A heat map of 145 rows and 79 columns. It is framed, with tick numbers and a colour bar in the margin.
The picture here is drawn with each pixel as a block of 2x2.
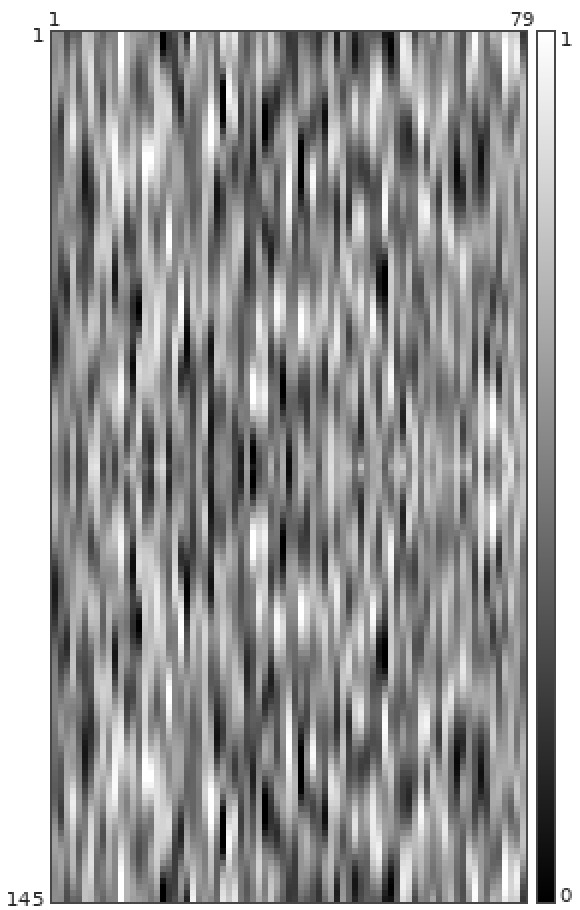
Slope: none. Grain: streaks running down. Mirror symmetry: top to bottom.
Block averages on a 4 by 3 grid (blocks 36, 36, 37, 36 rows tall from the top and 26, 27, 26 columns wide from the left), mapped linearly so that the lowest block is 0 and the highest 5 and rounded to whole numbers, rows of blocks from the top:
504
334
334
504
